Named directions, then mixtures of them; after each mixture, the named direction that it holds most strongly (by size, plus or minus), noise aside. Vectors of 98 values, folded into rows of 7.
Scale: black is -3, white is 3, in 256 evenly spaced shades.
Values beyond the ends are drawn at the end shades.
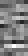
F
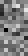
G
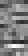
F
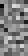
G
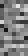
F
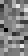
G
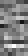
F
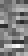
F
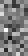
G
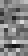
F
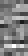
F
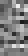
F
